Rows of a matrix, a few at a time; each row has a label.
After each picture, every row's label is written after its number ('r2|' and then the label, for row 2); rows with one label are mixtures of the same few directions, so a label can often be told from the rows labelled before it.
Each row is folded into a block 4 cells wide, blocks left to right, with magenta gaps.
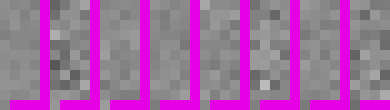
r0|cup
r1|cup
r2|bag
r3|bag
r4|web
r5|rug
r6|cup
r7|bag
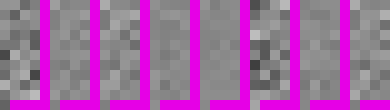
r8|bag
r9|web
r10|web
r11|rug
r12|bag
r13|cup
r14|rug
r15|web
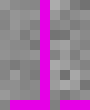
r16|web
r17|cup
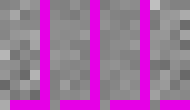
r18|bag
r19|rug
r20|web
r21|web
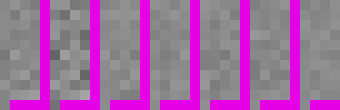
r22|bag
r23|bag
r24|bag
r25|rug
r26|rug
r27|cup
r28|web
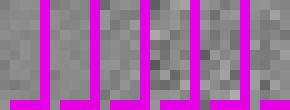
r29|cup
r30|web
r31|web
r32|cup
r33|bag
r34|rug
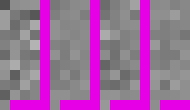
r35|web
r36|cup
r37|cup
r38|rug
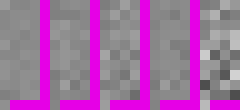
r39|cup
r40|rug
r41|bag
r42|rug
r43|bag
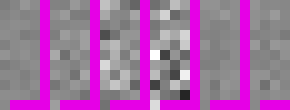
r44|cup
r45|bag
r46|cup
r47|bag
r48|rug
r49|rug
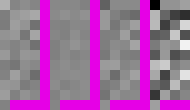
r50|web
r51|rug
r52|web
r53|web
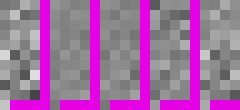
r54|bag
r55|bag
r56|bag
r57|web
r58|bag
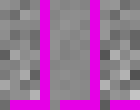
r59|bag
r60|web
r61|bag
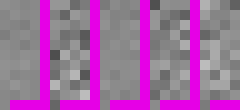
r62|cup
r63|bag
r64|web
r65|web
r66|cup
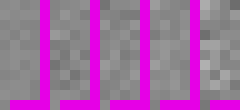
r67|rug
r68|cup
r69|web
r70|cup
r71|cup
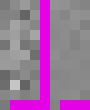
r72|rug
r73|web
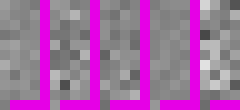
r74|cup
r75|rug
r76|bag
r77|web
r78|cup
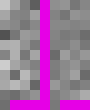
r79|cup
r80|bag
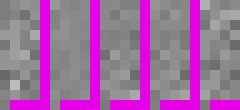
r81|rug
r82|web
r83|bag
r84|bag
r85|web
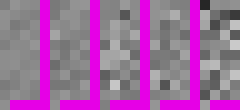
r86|web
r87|cup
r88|rug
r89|rug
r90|web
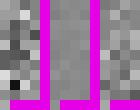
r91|rug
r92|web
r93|bag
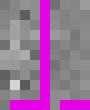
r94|rug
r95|cup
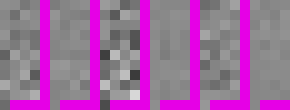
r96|bag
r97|web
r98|bag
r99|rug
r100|cup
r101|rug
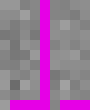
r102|rug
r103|rug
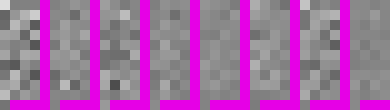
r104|web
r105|rug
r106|rug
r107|rug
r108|cup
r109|cup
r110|web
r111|rug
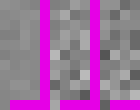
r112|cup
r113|bag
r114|bag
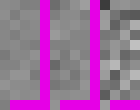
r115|bag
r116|cup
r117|web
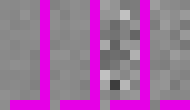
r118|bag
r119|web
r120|rug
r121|web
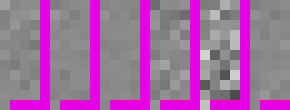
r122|web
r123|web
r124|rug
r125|web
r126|bag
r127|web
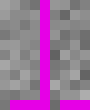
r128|cup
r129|bag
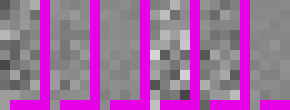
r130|cup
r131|rug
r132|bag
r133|bag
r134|bag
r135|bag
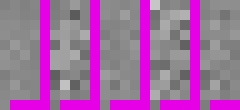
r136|rug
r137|rug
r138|rug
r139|web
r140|rug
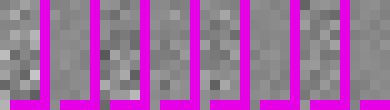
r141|bag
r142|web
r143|bag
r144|rug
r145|rug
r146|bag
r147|web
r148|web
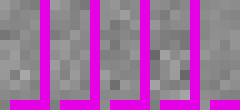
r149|cup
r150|cup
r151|rug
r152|bag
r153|bag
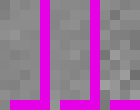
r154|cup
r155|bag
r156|bag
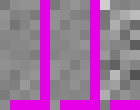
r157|web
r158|web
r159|web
